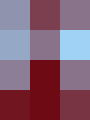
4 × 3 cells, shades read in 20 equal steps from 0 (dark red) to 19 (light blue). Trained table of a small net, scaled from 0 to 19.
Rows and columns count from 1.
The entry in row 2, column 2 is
10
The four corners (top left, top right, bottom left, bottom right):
13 10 1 4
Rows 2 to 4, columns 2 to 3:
10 19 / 0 10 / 0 4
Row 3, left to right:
11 0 10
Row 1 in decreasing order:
13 10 5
